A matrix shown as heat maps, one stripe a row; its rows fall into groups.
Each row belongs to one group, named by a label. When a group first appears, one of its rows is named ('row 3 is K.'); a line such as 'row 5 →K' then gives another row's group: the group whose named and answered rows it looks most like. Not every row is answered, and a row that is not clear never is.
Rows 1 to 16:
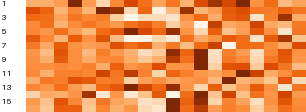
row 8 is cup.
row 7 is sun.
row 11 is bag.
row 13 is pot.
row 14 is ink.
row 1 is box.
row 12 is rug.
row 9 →cup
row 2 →bag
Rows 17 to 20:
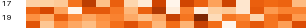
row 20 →sun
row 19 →cup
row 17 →ink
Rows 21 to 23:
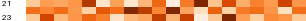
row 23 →rug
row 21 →ink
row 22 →pot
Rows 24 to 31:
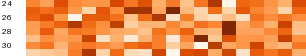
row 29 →ink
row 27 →rug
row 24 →sun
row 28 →rug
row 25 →pot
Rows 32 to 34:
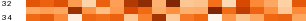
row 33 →box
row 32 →pot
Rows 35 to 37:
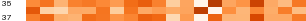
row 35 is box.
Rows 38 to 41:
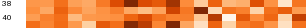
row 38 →pot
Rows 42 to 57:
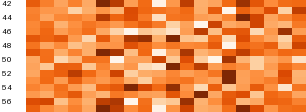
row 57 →bag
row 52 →rug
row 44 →bag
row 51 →cup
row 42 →bag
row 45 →box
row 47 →pot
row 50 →rug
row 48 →sun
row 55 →cup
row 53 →rug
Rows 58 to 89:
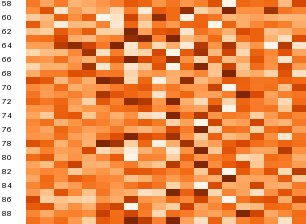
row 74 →cup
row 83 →rug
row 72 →pot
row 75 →box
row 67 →ink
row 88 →bag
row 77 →pot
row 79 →ink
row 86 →sun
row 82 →sun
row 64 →rug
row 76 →cup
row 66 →pot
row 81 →cup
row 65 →ink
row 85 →cup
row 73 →sun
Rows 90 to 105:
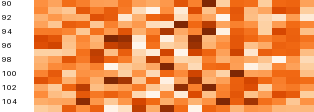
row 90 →cup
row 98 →rug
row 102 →cup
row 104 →box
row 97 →ink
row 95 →bag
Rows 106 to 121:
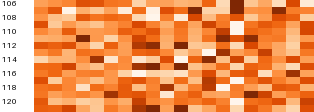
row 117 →sun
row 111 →box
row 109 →sun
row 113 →box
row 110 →sun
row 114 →ink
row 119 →bag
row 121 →pot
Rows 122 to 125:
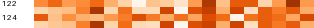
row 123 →ink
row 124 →sun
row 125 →ink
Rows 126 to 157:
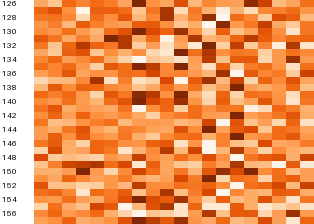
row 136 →sun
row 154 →pot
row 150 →box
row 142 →rug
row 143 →rug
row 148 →sun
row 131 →bag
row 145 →rug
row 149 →rug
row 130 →pot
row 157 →pot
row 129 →box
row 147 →rug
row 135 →pot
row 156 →ink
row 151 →cup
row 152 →sun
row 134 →ink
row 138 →rug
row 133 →cup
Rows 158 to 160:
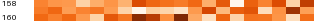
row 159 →ink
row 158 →sun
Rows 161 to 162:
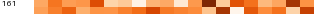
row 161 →ink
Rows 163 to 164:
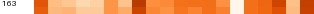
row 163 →sun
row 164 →sun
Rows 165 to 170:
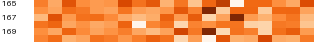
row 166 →cup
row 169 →cup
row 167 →rug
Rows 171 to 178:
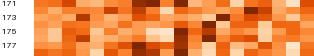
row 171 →pot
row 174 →cup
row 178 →pot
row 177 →pot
